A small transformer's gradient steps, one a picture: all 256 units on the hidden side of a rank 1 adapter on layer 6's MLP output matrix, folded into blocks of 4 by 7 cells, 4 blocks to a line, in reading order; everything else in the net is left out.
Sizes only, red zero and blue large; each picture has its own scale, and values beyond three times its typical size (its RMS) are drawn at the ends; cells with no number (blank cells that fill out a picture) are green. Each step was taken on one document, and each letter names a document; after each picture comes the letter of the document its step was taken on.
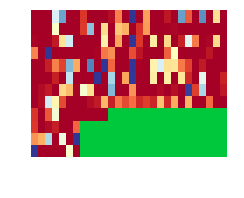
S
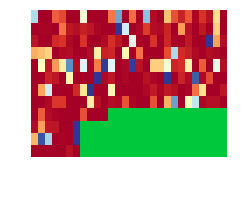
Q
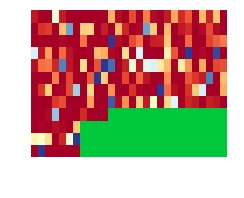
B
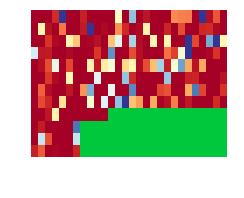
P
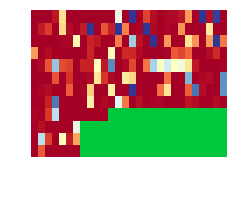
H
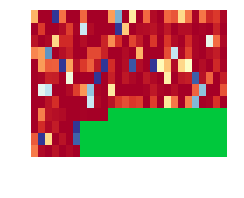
Q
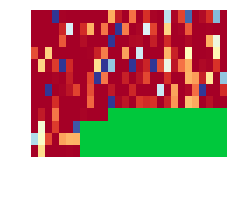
B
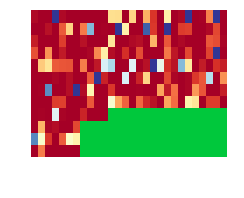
B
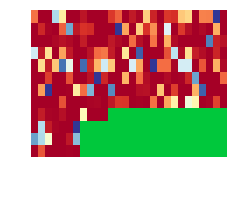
Q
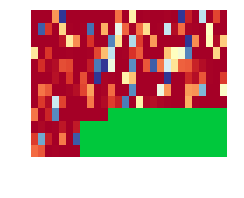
H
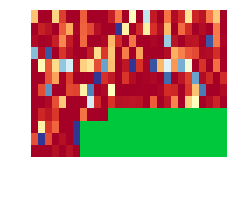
Q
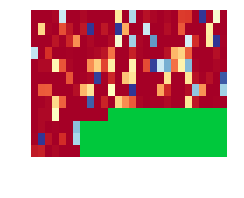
H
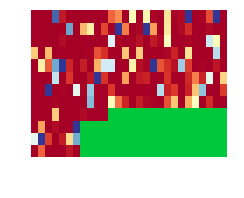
B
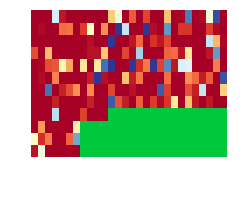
B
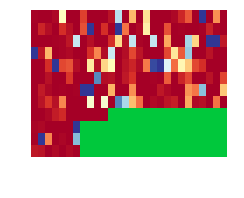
P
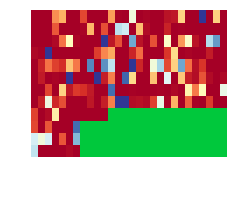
S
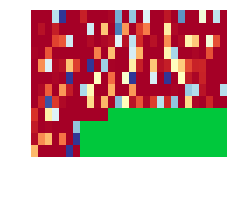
S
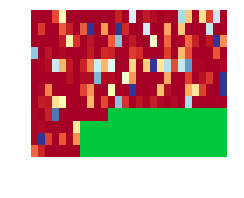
H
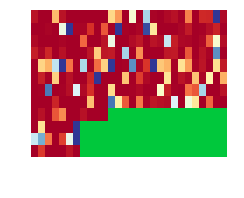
B
